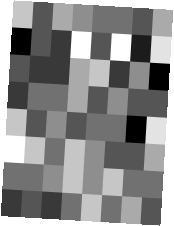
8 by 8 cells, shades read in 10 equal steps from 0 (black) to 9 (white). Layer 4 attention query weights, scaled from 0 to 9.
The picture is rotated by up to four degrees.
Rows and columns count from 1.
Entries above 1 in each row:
8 6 7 8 7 8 8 8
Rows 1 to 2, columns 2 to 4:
3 6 5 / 3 2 9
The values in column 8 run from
0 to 8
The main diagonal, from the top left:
7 3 2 6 4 3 4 3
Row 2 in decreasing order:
9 9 8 3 3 2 1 0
